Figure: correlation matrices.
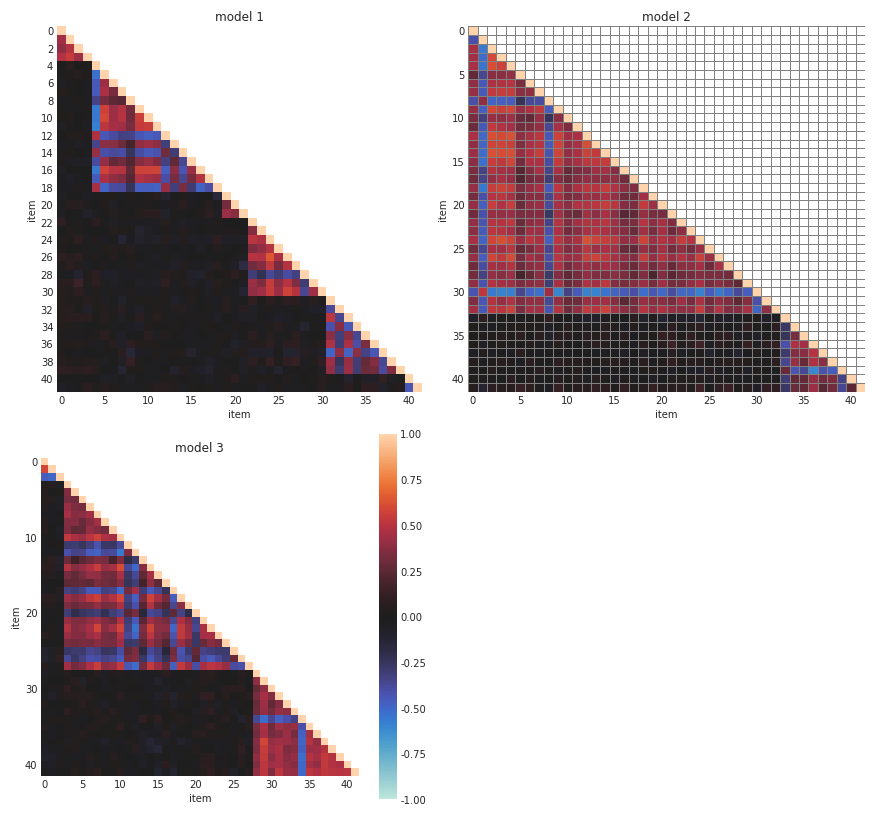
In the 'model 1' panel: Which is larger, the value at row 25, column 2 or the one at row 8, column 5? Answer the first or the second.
the second
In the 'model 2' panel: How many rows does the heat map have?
42
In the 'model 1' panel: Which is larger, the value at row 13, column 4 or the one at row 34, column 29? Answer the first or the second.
the second
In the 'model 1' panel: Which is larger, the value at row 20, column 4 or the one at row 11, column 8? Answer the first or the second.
the second
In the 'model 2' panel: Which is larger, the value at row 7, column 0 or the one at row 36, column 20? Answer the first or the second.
the first
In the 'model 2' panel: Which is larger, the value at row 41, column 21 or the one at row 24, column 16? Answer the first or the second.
the second
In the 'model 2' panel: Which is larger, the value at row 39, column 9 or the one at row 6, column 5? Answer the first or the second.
the second
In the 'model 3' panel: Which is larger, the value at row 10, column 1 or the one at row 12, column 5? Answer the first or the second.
the first
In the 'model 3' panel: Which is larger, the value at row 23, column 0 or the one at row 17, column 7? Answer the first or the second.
the first
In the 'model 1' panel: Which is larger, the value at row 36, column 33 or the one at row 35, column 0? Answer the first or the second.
the first
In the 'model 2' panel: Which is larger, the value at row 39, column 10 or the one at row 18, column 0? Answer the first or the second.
the second
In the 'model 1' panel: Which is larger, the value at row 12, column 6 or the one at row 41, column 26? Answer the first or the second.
the second
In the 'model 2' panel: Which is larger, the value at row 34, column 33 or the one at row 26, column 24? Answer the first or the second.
the second
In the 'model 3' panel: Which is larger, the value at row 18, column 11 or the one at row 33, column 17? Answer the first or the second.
the second
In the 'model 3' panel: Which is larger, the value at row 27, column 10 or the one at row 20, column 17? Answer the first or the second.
the first
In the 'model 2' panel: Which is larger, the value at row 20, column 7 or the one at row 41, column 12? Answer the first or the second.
the first
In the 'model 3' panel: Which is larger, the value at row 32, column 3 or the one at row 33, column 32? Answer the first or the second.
the second
